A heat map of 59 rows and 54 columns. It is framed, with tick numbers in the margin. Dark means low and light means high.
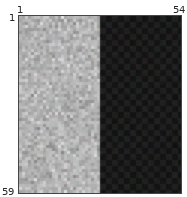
The table splits into one row of 2 panels. Panel 1,1: high, fine-grained. Panel 1,2: very low, checkered, faint in contrast.
